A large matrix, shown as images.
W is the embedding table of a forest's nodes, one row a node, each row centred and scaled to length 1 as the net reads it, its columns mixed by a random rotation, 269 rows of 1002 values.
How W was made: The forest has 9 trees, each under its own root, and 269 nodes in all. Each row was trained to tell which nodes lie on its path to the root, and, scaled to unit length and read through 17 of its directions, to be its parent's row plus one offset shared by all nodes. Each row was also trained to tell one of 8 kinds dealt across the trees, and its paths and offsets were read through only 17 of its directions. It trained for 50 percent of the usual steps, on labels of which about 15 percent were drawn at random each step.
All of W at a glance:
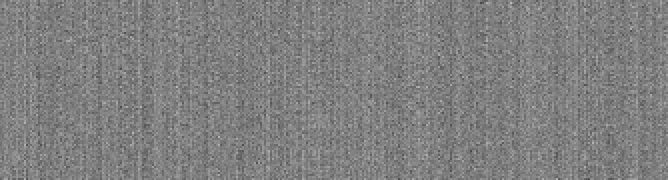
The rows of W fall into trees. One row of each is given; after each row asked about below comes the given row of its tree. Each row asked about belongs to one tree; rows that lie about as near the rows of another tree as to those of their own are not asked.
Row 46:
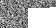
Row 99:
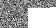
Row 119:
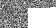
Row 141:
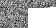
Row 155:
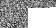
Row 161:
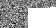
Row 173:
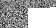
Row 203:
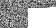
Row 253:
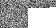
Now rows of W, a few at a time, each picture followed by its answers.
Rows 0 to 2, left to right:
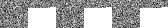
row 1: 253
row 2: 46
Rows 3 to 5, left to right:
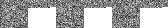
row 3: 155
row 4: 99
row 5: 99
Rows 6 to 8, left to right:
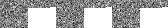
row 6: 253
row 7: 46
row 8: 173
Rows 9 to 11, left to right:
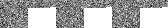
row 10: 203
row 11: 155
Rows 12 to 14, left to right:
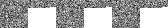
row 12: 253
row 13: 99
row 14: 141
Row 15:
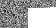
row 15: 141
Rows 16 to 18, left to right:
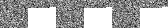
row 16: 99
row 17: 173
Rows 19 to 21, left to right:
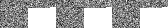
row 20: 253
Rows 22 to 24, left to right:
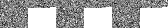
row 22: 155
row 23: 203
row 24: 141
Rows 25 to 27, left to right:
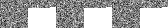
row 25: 46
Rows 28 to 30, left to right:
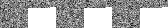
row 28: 173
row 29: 99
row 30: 99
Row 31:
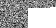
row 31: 141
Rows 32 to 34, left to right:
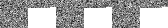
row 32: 203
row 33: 161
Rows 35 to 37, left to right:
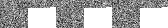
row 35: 141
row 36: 141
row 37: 99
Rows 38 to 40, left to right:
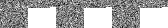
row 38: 203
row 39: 99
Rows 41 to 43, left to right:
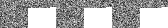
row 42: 46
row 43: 99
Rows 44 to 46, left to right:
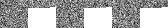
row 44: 253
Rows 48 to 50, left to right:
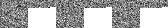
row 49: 203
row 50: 46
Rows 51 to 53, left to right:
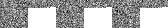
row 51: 141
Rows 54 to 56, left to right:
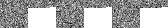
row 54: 99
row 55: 141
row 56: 253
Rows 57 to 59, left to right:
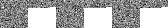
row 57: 46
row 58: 253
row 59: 99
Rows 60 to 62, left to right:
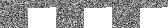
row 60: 99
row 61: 99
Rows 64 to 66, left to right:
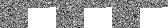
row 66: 46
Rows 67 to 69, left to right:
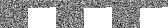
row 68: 99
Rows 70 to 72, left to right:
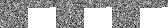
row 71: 141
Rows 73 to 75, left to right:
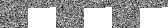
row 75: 253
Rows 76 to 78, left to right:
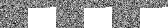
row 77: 203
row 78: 203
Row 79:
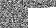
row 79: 203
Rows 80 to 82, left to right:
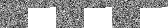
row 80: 46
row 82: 99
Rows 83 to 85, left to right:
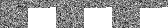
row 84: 155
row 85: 119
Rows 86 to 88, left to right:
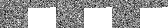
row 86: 173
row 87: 155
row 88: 141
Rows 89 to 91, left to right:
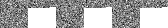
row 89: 253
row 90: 173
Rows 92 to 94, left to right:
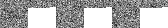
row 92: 99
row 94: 173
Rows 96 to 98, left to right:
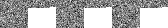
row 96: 141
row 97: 253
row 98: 173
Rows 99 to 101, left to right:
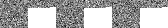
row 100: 203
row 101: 155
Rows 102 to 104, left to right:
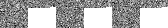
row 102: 141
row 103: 161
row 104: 99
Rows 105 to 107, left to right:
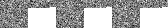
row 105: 173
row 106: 141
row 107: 155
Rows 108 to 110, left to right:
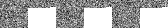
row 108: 253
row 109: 46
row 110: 173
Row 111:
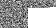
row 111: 173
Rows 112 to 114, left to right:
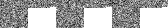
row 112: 203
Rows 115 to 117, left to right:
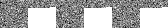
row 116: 173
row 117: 46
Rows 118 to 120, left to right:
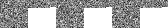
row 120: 99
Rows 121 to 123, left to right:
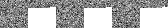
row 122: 253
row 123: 141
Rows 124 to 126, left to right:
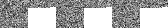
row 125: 161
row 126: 203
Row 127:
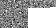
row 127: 253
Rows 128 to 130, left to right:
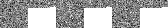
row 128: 203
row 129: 141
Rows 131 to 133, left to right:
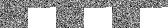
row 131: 46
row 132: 161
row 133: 155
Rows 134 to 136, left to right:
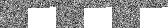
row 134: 141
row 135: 99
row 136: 253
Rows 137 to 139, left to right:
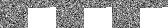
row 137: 173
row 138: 253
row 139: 155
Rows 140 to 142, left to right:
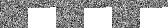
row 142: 46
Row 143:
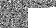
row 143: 203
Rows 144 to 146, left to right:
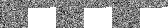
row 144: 173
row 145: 161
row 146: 46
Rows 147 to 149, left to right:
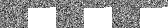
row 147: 253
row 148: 203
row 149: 141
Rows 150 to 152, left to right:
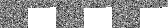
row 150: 173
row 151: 203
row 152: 155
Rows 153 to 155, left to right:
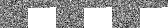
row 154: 141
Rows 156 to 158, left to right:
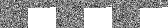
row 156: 155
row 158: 99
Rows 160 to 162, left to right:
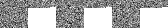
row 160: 161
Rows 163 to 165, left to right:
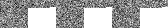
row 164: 46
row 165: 203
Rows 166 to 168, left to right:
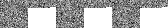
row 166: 155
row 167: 173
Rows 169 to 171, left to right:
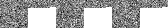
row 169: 99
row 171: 141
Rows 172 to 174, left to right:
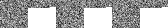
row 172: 46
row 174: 253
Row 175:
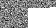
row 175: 46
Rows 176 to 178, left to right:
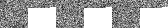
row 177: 203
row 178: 173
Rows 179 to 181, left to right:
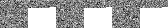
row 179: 173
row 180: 173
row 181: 99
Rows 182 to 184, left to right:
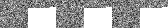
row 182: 141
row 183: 203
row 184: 46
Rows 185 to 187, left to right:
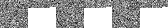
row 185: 99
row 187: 141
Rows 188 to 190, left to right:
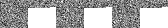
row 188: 155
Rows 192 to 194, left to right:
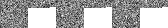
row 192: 253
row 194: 141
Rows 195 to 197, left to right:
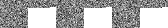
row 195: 46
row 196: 203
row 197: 173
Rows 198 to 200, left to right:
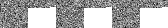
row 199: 253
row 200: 46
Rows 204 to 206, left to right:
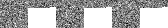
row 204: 99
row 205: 161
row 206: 141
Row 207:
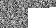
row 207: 46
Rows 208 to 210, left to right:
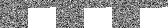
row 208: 99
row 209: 253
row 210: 203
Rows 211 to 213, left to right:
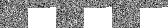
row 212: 46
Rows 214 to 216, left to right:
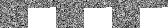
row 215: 173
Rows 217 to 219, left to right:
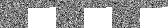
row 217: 99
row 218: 46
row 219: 203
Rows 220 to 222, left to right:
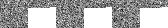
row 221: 203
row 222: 203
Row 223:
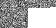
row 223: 141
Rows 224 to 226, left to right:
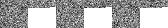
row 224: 253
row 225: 253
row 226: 155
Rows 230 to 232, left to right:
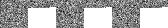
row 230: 253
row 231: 141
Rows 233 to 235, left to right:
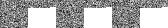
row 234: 141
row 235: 99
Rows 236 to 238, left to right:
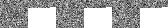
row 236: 99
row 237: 173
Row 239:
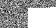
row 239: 141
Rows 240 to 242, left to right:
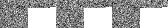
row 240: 253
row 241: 203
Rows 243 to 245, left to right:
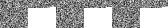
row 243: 203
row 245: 203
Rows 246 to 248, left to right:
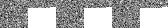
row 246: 253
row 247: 173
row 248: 203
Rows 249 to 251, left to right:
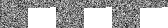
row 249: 155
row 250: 141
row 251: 155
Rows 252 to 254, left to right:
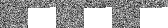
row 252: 173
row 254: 253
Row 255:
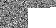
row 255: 46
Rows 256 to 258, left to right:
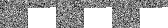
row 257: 155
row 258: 119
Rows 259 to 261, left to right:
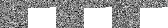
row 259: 99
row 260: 203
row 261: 253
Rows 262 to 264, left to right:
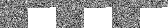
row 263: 46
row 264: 253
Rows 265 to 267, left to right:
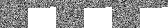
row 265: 141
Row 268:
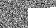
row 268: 203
